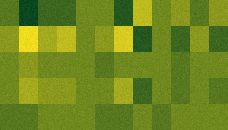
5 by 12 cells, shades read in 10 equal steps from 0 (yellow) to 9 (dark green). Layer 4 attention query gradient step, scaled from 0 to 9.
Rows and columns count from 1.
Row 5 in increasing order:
5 5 5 5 5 5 5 6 6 6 6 6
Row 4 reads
5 3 4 4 5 5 3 7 5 6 5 6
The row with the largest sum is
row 1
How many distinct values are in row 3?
3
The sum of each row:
68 50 61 58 65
